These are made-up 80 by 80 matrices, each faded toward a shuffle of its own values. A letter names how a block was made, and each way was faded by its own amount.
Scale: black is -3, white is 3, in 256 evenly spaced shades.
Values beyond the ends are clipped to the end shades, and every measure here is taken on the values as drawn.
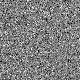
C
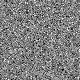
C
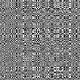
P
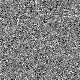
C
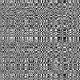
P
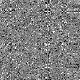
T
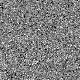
C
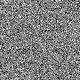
C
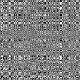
P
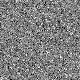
C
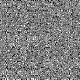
T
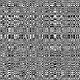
P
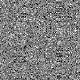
T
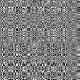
P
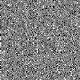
T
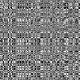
P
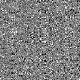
T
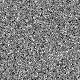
C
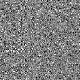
T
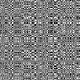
P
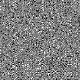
T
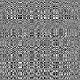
P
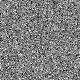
C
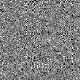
T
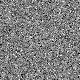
C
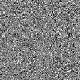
T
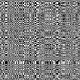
P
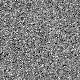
C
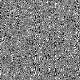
T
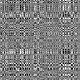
P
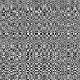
P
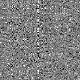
T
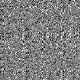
T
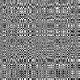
P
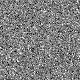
C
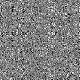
T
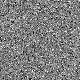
C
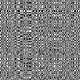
P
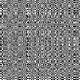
P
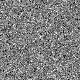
C
